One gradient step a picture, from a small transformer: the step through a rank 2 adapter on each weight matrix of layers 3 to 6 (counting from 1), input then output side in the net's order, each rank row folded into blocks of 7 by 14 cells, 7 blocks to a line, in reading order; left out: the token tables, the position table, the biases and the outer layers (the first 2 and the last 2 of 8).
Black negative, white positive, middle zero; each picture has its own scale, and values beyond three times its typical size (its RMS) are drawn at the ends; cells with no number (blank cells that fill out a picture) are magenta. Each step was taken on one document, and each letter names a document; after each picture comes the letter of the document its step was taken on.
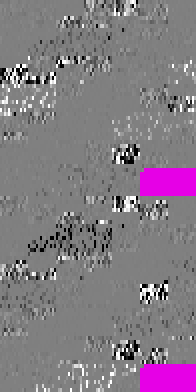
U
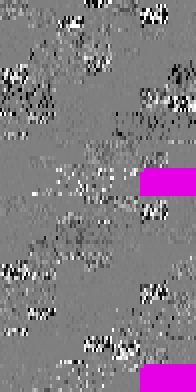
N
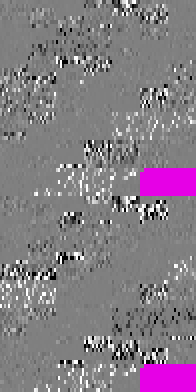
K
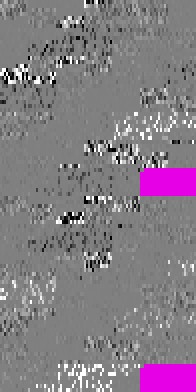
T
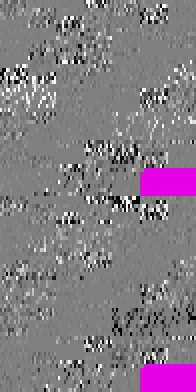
K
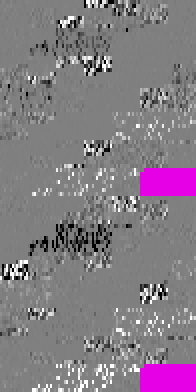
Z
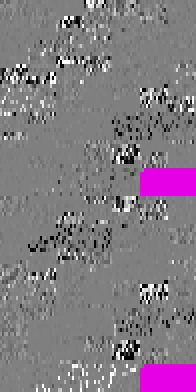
U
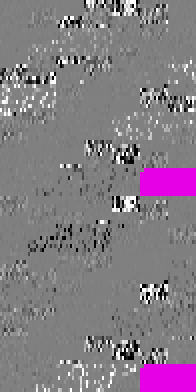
U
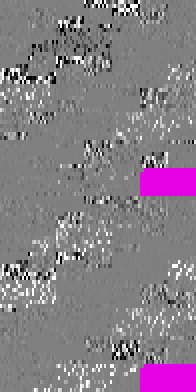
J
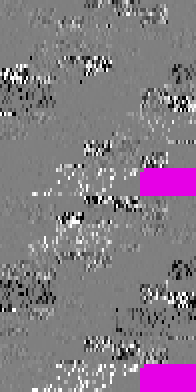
N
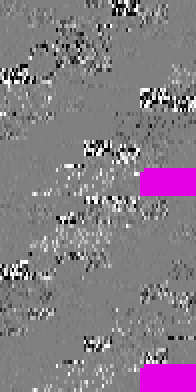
Z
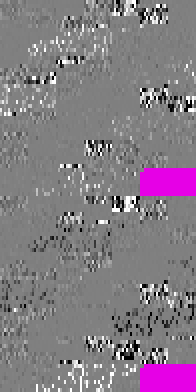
U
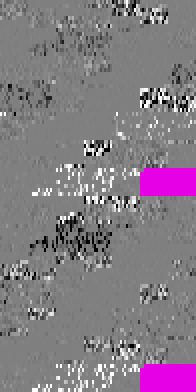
Z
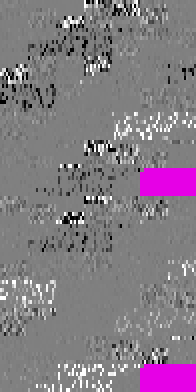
T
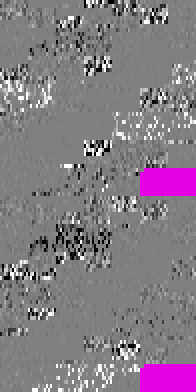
Z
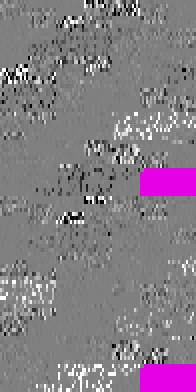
T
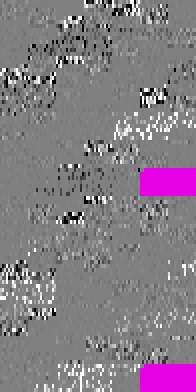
T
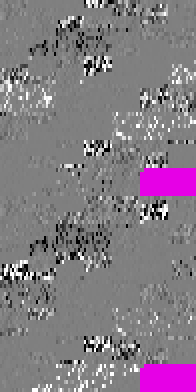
Z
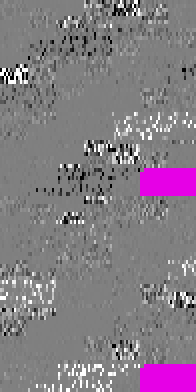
T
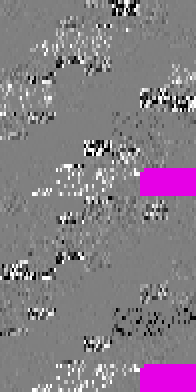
Z
